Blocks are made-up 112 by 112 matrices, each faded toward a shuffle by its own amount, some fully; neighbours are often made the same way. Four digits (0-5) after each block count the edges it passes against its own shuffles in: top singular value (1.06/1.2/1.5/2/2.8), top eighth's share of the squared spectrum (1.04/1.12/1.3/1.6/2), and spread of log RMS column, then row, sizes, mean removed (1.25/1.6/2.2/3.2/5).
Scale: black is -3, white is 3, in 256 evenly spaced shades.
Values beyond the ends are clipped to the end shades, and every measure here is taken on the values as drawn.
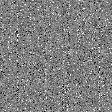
1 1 2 0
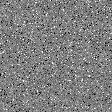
0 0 0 0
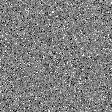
0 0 0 0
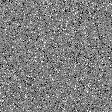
0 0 0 0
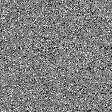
0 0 0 1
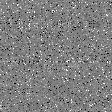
3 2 0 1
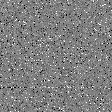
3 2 0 0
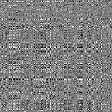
5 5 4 4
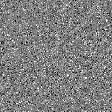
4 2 1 1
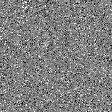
3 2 1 1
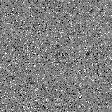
3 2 0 1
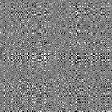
5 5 4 4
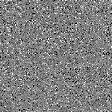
4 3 1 2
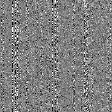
2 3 4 0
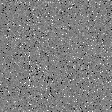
3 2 1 0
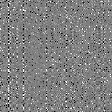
5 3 3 2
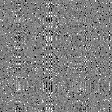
5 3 3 2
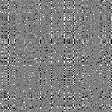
5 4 4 3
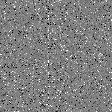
3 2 1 0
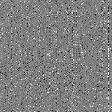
4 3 2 0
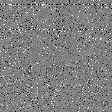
4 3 1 2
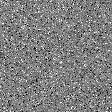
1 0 0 0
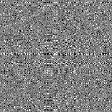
5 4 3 3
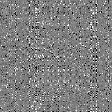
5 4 3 2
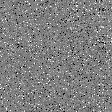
2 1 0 0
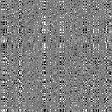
5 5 4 3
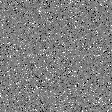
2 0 0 0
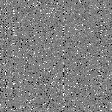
4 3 2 1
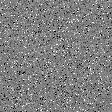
1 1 0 0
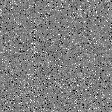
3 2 1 0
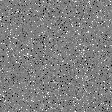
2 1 0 0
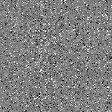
4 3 2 1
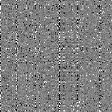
5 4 3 2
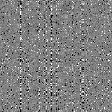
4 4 3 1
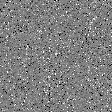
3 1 1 0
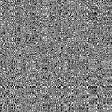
5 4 3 3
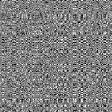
5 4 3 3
